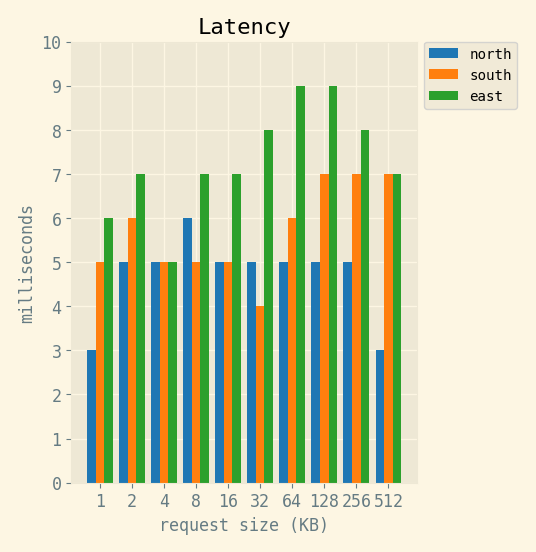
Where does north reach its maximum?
8
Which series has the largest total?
east
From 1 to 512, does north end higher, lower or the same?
the same
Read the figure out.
Title: Latency
x-axis: request size (KB), ticks 1 2 4 8 16 32 64 128 256 512
y-axis: milliseconds, ticks 0 1 2 3 4 5 6 7 8 9 10
Legend: north, south, east
Values:
north: 3 5 5 6 5 5 5 5 5 3
south: 5 6 5 5 5 4 6 7 7 7
east: 6 7 5 7 7 8 9 9 8 7
